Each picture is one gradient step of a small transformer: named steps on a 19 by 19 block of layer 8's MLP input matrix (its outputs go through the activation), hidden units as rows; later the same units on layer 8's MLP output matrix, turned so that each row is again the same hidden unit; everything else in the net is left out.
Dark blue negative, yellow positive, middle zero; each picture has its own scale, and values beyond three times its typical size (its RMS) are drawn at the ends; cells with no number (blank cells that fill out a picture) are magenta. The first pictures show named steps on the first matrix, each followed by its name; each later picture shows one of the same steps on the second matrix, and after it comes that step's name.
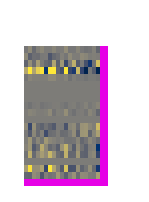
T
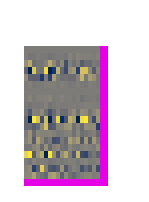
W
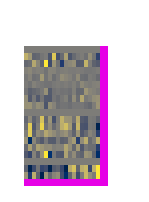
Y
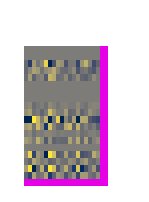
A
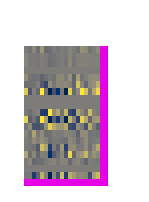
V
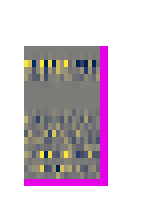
W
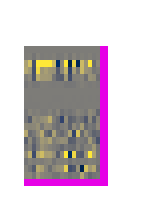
W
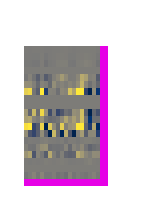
V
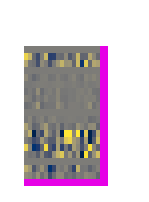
Y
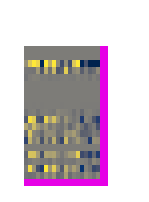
A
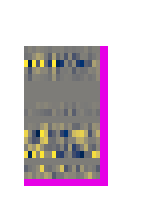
T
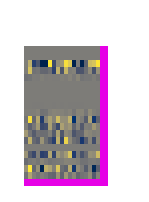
A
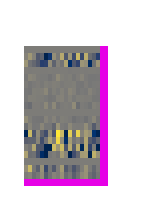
Y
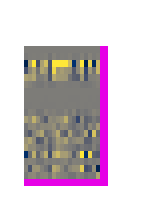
W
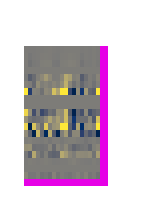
V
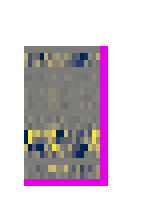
Y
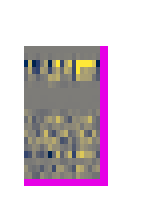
W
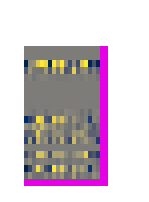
A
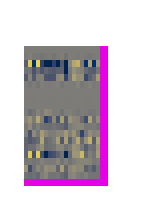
W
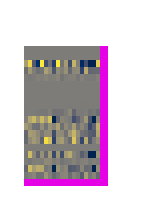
A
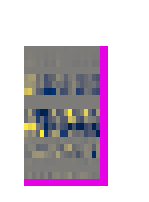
V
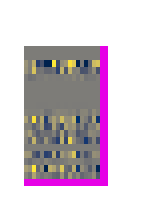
A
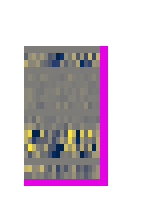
Y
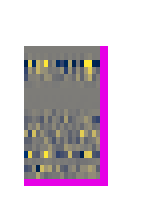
W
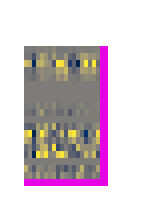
T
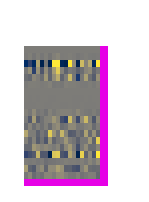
W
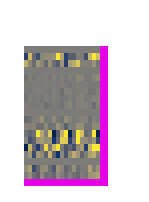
Y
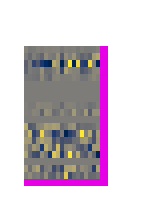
T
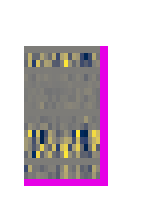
Y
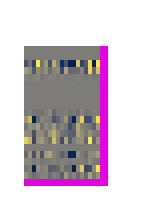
A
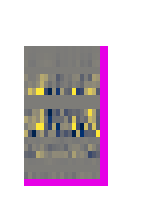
V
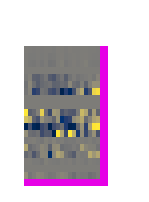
V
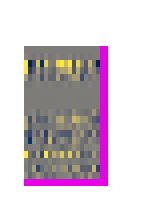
W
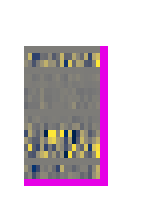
Y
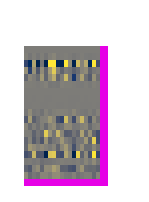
W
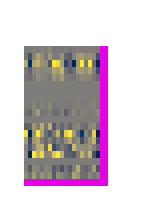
T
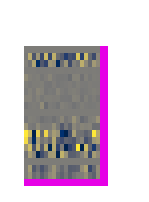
Y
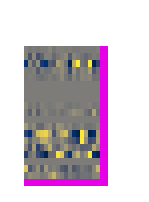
T
